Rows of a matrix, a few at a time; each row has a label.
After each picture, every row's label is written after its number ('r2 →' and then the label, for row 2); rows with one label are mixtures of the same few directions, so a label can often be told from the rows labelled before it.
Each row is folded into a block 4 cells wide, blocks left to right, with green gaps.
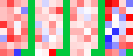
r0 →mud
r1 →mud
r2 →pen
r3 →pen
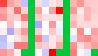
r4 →pen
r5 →mud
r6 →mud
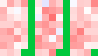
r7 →pen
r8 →pen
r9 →pen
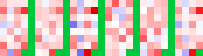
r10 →mud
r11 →mud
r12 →mud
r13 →pen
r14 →mud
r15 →mud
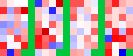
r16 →mud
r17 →pen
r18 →pen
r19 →mud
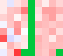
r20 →mud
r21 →pen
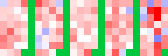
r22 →pen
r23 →pen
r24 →mud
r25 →mud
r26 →pen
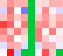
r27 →mud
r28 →mud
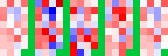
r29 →pen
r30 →pen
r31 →mud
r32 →pen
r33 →pen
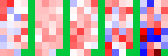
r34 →pen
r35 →mud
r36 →pen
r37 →mud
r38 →mud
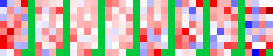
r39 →pen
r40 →mud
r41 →mud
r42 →pen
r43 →mud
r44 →pen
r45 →pen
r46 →mud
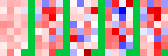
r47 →mud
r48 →pen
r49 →mud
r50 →pen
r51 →pen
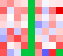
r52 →mud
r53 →mud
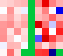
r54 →mud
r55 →mud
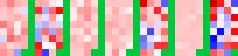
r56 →mud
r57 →mud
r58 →pen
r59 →mud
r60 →pen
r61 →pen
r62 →pen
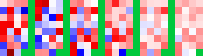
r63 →mud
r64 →pen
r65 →mud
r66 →mud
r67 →mud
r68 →mud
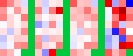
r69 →pen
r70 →mud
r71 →pen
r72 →pen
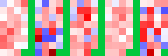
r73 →pen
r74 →mud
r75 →pen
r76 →pen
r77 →mud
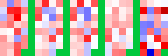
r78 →pen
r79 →pen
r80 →pen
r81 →mud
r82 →mud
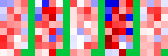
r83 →pen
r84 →pen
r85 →pen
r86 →pen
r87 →pen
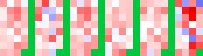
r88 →pen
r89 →pen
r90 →pen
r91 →mud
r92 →mud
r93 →pen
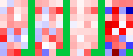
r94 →mud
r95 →mud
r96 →mud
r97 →mud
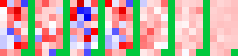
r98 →pen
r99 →mud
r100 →pen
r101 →pen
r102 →pen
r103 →mud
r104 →mud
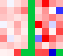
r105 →mud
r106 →mud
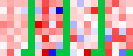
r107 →mud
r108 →mud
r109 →mud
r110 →mud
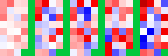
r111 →pen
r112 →pen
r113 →pen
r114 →mud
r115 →pen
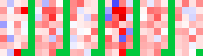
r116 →mud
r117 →pen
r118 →pen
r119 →pen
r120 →pen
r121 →pen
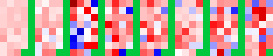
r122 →mud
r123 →mud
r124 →pen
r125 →mud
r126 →mud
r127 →pen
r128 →mud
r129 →pen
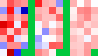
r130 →mud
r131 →pen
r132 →pen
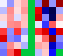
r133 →mud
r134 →pen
